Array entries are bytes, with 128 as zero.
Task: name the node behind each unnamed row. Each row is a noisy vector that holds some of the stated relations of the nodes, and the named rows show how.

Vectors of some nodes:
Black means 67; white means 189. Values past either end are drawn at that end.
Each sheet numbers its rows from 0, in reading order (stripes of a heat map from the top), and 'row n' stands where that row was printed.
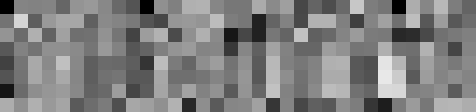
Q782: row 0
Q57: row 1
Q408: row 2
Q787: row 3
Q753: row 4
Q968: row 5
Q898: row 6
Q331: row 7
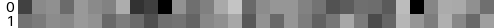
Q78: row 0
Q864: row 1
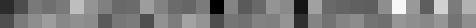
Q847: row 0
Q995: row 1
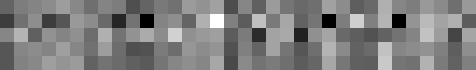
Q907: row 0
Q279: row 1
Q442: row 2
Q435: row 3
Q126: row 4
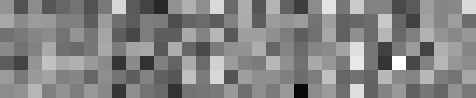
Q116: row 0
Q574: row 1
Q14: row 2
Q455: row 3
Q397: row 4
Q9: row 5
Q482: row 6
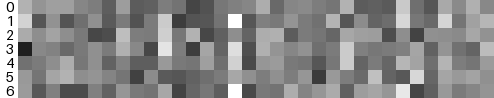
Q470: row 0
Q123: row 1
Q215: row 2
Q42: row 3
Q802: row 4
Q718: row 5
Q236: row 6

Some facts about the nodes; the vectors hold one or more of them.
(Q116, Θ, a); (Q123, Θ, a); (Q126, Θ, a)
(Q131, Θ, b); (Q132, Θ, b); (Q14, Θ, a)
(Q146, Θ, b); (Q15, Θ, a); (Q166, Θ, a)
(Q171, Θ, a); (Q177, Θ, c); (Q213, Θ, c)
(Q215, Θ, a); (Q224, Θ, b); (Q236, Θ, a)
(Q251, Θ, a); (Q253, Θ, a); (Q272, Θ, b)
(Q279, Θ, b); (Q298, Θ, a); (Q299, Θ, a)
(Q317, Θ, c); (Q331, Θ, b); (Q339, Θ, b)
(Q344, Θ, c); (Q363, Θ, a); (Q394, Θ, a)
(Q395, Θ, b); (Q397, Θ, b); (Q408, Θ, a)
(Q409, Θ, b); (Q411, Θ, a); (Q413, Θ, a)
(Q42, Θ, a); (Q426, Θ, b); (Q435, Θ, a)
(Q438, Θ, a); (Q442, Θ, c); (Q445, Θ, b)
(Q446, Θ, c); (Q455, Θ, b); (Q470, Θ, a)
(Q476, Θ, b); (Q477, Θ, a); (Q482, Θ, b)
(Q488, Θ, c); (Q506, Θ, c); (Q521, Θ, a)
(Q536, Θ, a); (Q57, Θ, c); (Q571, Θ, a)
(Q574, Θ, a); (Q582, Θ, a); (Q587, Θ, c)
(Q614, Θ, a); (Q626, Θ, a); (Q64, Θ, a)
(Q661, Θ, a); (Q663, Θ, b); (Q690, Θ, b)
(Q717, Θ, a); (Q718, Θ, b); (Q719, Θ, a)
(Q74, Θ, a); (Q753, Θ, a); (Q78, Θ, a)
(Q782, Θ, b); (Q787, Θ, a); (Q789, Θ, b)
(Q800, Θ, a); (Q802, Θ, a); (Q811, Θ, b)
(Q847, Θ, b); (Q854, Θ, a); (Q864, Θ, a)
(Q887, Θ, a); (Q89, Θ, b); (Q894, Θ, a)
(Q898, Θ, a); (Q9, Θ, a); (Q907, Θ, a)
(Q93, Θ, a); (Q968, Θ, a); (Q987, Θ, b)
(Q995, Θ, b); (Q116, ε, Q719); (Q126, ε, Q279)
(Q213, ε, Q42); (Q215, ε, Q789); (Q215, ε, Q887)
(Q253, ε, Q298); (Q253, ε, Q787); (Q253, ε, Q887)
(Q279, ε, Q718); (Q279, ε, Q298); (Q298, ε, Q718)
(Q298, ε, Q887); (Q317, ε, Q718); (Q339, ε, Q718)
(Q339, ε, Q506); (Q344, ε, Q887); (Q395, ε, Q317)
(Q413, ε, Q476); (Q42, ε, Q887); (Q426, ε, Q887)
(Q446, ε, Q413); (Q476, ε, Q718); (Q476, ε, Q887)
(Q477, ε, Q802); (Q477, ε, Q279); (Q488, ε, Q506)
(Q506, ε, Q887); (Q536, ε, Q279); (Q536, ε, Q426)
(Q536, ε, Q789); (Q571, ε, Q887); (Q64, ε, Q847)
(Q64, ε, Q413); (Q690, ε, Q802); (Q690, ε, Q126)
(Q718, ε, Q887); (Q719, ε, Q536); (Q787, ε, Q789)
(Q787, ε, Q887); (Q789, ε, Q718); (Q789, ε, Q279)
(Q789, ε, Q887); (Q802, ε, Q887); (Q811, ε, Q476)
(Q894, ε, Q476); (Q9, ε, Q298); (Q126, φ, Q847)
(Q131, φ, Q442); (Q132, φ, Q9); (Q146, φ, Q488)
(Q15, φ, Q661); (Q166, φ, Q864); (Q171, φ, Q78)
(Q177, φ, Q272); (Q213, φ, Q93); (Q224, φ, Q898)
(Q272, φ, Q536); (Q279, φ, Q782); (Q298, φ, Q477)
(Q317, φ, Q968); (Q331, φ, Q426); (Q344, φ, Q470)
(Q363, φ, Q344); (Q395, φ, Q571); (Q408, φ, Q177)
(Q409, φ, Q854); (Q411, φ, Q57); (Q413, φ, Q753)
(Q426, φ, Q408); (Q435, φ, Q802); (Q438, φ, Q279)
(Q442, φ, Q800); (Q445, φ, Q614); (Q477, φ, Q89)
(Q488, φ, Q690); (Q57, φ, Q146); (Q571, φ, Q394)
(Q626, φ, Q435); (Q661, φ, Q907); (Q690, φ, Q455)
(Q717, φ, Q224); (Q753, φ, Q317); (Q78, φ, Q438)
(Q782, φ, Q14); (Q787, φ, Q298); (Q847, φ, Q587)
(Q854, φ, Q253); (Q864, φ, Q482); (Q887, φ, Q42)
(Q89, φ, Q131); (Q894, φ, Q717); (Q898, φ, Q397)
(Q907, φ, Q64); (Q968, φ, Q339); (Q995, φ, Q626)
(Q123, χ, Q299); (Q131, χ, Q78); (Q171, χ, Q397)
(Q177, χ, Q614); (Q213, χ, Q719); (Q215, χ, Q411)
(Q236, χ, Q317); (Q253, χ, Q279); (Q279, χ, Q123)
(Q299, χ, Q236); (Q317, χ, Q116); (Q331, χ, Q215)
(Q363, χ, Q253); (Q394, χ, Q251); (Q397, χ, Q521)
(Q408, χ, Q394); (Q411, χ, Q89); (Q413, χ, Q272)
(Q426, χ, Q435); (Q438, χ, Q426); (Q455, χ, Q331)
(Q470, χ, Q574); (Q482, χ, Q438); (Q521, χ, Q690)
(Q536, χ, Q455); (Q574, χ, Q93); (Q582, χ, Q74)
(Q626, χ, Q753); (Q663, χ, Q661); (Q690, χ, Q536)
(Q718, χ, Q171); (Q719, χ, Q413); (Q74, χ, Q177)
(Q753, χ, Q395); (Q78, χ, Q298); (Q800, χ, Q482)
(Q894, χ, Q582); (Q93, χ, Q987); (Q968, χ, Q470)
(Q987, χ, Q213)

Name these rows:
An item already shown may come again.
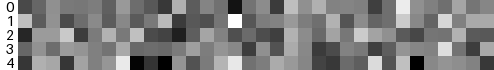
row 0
Q413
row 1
Q123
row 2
Q395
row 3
Q298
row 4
Q438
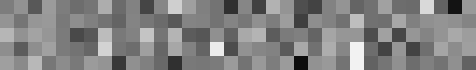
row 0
Q477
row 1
Q663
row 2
Q215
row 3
Q536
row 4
Q482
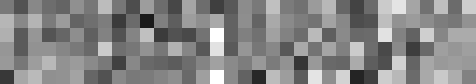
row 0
Q64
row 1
Q894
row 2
Q123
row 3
Q536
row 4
Q718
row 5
Q317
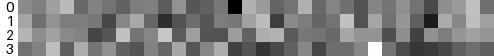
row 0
Q987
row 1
Q719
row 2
Q215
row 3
Q426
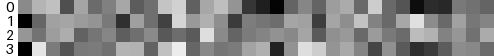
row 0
Q177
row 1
Q224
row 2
Q811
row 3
Q213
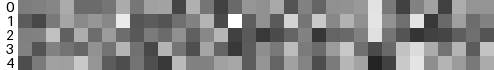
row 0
Q455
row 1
Q521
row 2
Q426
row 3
Q64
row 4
Q717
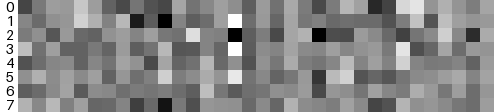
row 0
Q717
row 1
Q171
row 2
Q89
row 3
Q253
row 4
Q251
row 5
Q587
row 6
Q476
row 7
Q894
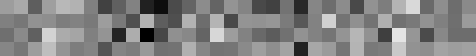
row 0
Q146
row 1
Q614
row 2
Q690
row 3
Q339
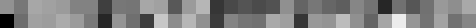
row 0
Q272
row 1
Q224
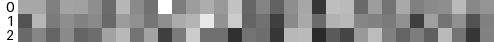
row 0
Q506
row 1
Q344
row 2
Q131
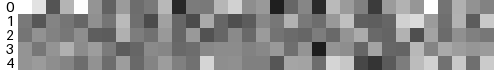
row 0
Q488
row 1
Q64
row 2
Q411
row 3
Q789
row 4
Q446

